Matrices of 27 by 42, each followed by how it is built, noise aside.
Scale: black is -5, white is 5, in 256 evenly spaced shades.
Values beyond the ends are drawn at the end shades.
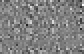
low rank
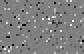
sparse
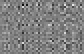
low rank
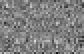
low rank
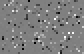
sparse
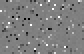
sparse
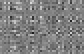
low rank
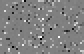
sparse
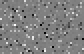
sparse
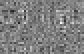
low rank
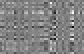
low rank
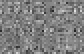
low rank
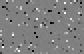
sparse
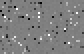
sparse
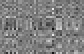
low rank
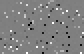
sparse
